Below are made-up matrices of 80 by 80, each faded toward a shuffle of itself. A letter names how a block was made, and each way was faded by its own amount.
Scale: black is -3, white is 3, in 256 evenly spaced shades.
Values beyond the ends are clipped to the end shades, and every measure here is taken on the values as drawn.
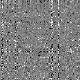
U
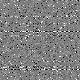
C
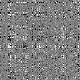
U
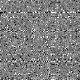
C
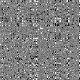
U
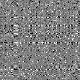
C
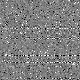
C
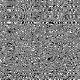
C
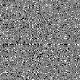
C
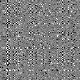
U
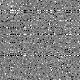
C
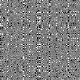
U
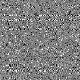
C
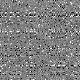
C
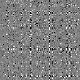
U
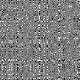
U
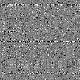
C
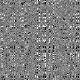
U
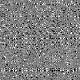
C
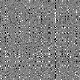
U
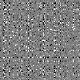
U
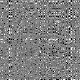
U
